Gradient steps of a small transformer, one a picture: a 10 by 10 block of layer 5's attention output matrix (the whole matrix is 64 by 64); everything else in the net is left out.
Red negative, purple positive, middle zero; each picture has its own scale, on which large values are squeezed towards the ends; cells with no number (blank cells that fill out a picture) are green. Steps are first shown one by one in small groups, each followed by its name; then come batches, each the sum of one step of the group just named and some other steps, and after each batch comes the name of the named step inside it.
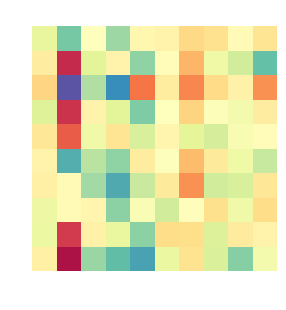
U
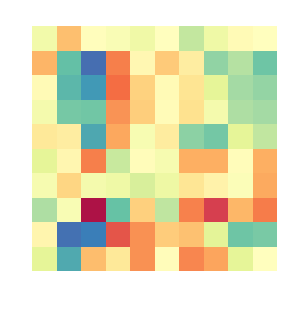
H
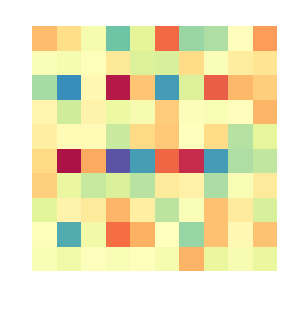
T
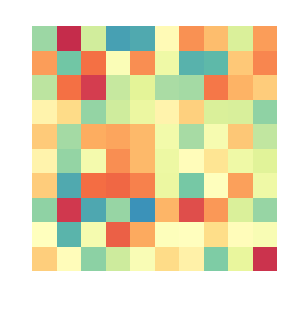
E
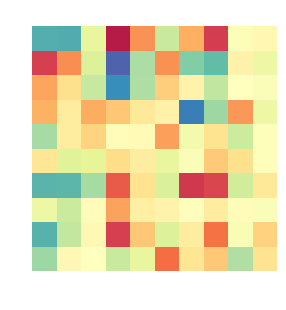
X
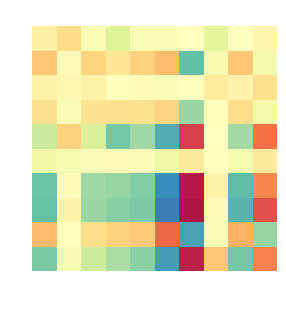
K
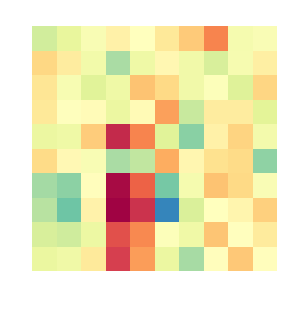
X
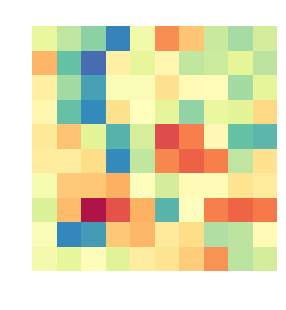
H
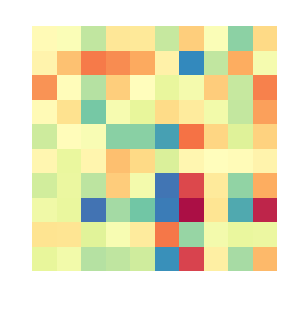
K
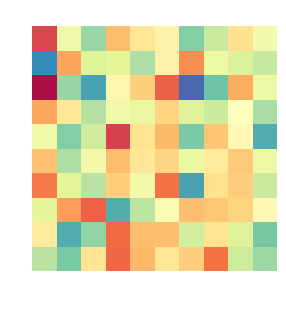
H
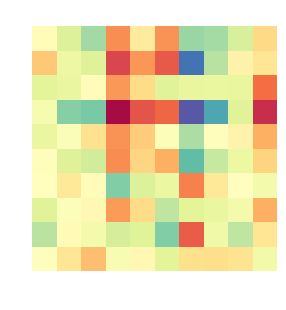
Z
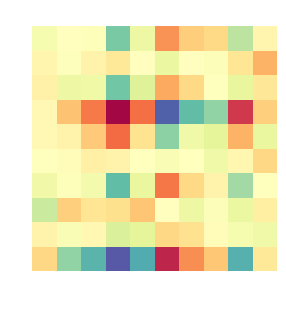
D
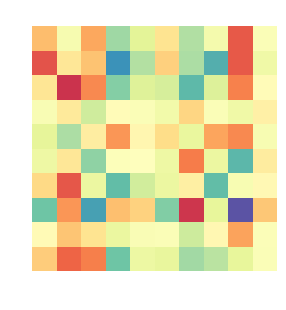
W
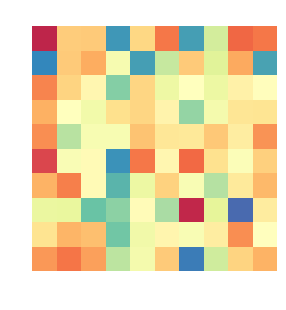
W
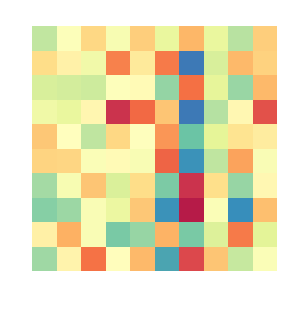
Z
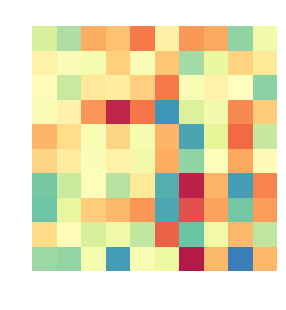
D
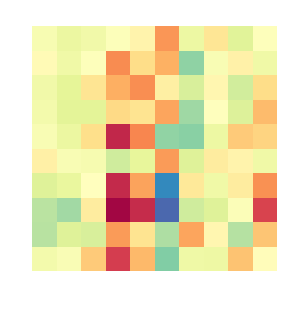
Z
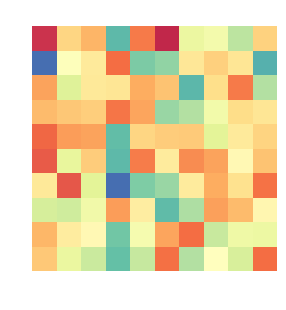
D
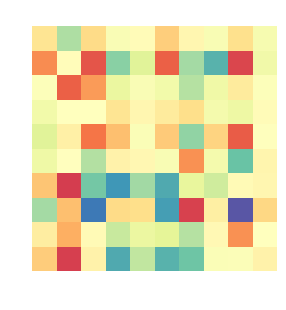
W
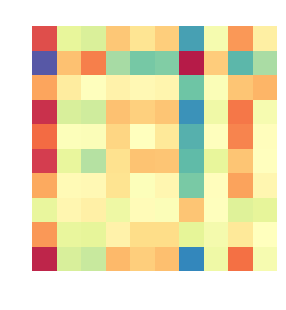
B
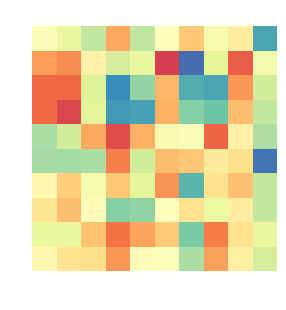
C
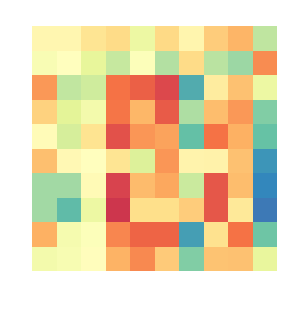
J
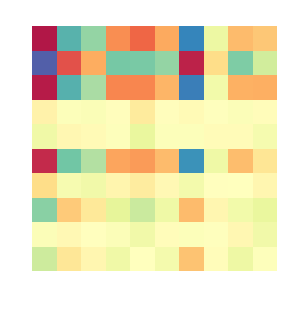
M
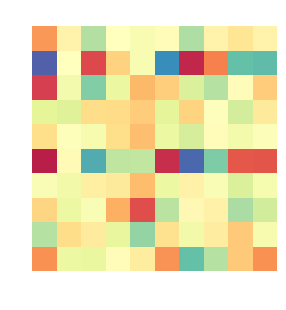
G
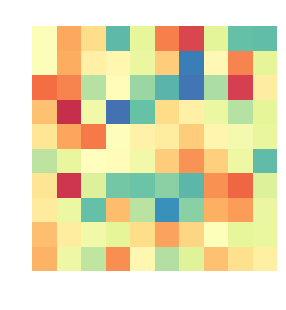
C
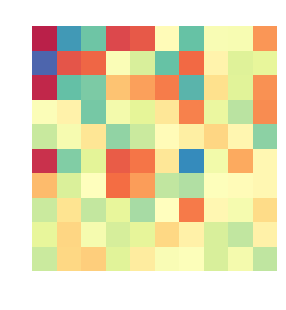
M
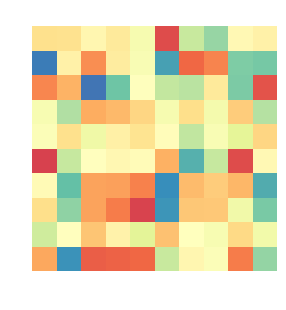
G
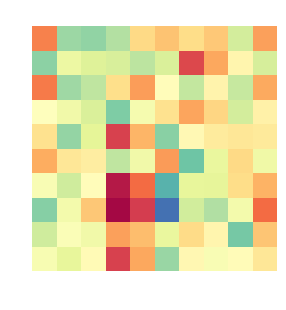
M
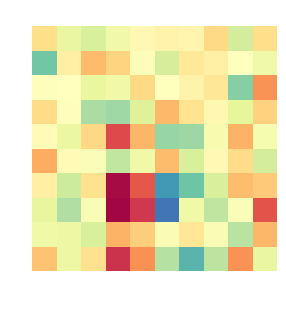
B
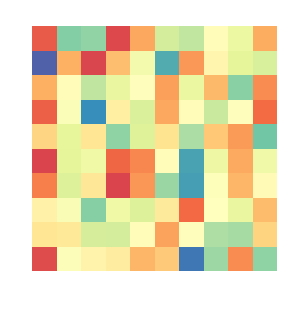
B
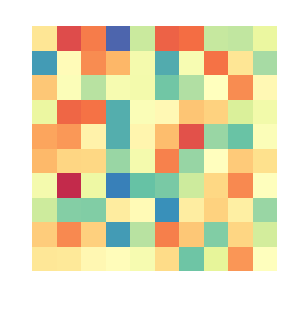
G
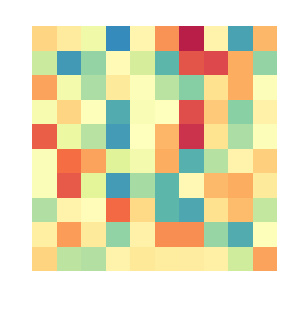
G
